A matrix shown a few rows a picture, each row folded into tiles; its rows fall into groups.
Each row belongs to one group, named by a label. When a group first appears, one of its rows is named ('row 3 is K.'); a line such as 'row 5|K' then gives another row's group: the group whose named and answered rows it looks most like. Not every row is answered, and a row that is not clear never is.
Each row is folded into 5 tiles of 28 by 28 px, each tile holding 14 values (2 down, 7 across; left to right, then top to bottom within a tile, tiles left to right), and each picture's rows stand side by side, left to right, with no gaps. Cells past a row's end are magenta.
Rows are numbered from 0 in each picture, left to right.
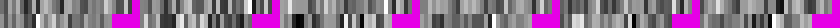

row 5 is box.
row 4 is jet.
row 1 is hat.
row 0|hat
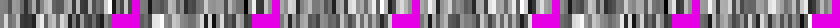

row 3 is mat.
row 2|mat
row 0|hat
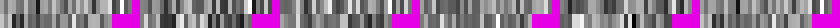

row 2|hat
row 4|jet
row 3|mat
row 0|box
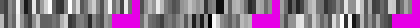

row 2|jet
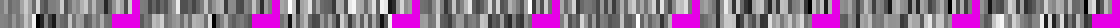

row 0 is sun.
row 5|sun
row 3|hat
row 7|jet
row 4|mat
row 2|mat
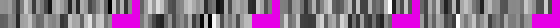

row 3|hat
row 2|hat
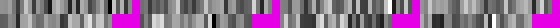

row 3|box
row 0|sun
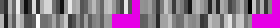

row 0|hat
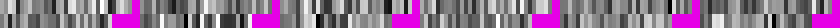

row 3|mat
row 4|sun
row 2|sun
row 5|jet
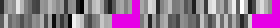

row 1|mat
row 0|box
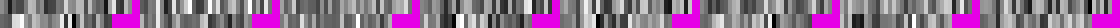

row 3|hat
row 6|box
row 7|sun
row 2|mat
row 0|jet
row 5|jet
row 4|sun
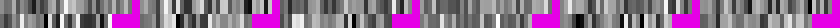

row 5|sun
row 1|sun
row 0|mat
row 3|mat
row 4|box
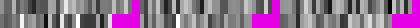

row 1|hat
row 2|sun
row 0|mat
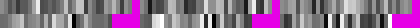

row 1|jet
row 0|jet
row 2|mat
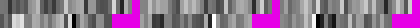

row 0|jet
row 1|box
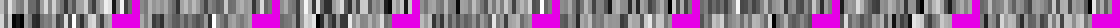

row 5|jet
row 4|sun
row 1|box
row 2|sun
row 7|sun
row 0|box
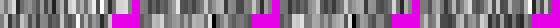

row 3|hat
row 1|jet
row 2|jet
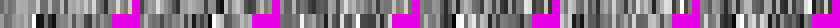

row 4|box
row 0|sun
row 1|box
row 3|hat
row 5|hat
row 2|mat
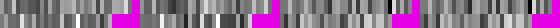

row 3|sun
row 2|sun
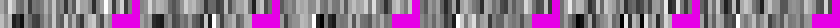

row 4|box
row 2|sun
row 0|box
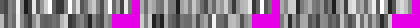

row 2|mat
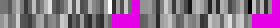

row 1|sun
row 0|hat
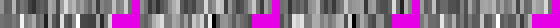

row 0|mat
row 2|jet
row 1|jet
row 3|mat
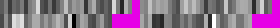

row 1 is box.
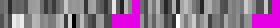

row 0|jet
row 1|hat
